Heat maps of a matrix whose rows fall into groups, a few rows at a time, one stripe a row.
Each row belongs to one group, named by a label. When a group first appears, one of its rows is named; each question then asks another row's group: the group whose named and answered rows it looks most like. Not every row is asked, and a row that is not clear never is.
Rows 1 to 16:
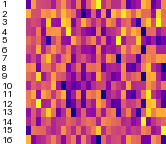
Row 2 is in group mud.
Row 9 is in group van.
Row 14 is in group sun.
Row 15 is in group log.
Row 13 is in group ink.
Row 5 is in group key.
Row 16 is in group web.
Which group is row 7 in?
ink
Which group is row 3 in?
ink
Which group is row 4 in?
van
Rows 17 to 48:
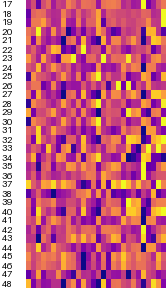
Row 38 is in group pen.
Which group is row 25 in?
log
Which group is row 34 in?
log
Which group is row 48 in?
web
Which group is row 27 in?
web
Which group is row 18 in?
log
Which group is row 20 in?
van
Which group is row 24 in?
van
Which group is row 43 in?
sun
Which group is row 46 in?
mud
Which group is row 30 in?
log
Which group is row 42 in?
sun
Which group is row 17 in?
sun
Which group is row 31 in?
van
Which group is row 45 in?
mud
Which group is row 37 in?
mud
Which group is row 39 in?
web
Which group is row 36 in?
sun
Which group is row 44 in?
van
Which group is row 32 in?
web
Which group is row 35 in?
sun
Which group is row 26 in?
key
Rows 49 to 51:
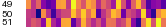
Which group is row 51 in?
ink
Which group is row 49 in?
key
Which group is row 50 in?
sun
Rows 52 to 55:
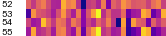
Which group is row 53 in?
log
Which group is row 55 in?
log
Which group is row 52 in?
mud
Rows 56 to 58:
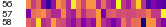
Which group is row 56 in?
key
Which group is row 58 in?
van
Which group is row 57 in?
log
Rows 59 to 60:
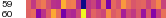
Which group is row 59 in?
mud
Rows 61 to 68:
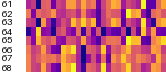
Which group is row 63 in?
sun
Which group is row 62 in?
web
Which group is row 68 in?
mud
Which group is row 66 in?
mud
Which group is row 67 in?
mud
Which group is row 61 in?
sun
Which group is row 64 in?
pen
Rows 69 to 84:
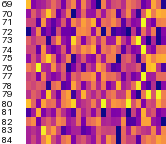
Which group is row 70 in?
ink
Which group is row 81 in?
pen
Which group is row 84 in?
ink
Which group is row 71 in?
sun
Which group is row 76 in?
van
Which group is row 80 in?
mud
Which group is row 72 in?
pen
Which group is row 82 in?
log
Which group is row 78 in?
key
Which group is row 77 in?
sun
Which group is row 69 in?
web
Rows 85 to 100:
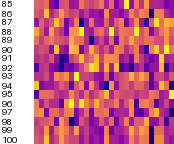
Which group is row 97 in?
log
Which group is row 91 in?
pen
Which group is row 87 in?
ink
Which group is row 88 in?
mud
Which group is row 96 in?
key
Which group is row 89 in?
mud
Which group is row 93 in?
van
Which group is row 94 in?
web
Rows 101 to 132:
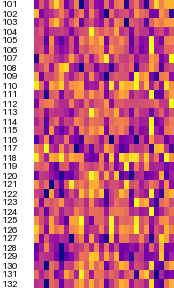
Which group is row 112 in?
log
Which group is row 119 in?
key
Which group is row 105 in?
sun
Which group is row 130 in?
sun
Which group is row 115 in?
sun
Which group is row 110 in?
mud
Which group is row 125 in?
mud
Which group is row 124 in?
sun
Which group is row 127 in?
web
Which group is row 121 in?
key
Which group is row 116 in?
pen
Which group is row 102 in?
web
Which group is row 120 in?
pen
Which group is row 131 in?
key
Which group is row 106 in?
sun
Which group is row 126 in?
mud
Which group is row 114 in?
sun
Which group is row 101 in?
ink
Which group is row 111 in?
sun
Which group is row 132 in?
sun
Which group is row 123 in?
web
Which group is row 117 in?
van
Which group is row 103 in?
ink
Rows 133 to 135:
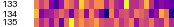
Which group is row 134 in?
web
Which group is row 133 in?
key
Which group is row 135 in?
key
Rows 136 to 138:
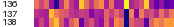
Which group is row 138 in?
ink
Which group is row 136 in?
key
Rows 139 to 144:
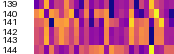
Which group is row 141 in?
van
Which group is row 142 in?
van
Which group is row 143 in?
van
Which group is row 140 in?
log
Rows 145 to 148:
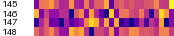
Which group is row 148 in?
mud
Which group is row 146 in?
web
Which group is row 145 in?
log
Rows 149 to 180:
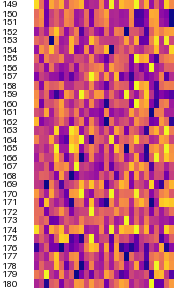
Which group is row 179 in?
van
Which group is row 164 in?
mud
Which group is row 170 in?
mud
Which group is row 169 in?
sun
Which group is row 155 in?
web
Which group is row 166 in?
ink
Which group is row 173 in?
key
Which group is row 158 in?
web
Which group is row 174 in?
mud
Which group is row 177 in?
ink
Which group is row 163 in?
ink
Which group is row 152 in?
ink
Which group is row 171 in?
web
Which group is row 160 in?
web
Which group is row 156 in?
sun
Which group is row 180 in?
sun
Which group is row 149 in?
mud
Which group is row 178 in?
ink
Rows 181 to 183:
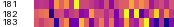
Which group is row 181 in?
van
